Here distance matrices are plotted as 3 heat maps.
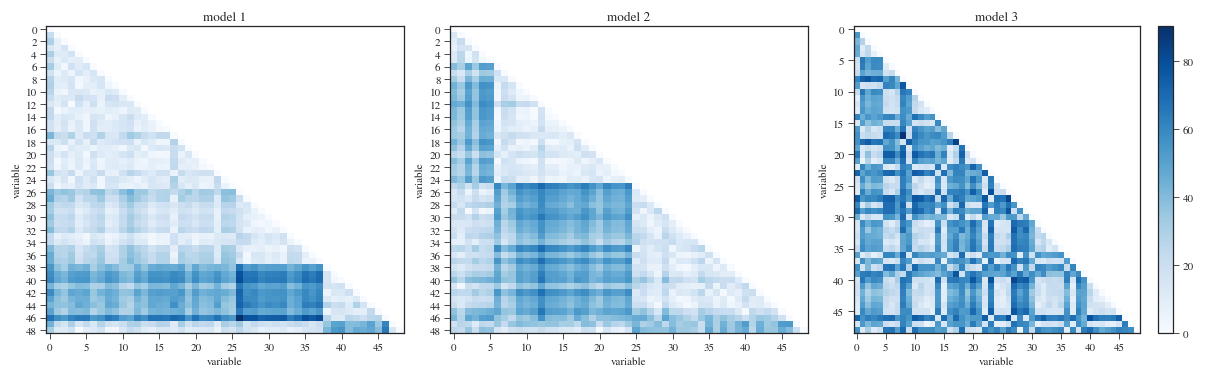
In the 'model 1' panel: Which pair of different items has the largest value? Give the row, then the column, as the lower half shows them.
46, 26
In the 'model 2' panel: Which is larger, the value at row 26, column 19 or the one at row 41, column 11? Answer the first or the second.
the first
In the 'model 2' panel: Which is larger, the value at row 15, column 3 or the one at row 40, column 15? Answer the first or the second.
the second
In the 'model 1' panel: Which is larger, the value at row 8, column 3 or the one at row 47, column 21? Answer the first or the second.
the second
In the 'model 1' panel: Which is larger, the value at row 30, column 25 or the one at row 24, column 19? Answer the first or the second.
the first
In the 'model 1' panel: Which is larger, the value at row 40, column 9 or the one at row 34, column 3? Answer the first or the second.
the first
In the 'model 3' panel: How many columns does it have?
49
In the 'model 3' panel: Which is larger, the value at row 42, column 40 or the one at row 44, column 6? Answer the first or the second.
the first
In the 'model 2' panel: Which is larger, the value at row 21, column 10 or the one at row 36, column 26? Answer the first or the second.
the second
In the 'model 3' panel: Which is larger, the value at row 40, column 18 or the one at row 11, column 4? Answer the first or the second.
the first
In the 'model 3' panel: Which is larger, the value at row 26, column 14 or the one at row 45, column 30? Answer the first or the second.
the first
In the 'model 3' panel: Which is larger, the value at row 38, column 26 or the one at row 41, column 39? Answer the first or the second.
the first
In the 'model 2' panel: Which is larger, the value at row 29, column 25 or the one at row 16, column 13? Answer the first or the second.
the first
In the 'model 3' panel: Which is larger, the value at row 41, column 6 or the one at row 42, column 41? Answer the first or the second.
the first
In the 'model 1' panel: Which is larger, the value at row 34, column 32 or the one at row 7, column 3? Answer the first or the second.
the first
